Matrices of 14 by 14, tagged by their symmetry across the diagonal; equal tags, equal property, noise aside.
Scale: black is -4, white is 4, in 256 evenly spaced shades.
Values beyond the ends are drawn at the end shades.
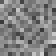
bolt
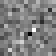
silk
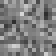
silk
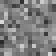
silk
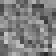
silk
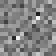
bolt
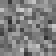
silk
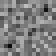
bolt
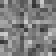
silk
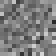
bolt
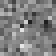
silk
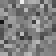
silk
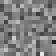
silk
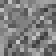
bolt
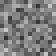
bolt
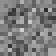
bolt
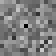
bolt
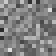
bolt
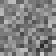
bolt
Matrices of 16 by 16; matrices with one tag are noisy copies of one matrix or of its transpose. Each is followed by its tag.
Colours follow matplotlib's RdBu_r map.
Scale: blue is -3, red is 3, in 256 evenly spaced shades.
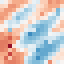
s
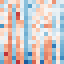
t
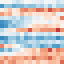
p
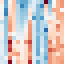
p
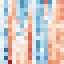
p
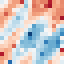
s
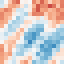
s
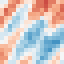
s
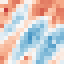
s
